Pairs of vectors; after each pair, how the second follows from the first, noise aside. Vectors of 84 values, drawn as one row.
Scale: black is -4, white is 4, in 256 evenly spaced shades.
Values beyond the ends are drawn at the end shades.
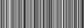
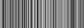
shuffled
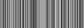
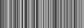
shuffled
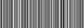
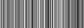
shuffled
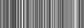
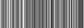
shuffled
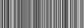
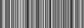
shuffled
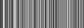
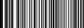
scaled up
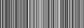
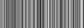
shuffled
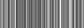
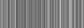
shrunk
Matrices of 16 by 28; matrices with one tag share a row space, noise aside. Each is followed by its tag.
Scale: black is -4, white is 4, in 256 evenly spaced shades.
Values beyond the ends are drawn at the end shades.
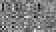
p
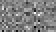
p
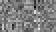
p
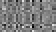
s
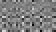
s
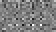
s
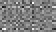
s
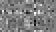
p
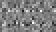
s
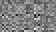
p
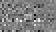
p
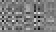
p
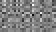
s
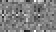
p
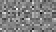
s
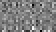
s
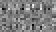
s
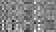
p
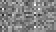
p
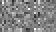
p
